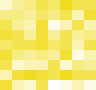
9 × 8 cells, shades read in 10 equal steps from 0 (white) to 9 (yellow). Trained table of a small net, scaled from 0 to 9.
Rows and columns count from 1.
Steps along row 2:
same down up down up down up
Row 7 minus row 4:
-1 -5 -1 -5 3 -5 1 -1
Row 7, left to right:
7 2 3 3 7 2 5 4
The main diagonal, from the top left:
2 5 3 8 6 8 5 7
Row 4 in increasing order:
4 4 4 5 7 7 8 8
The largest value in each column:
8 8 9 8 7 9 7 8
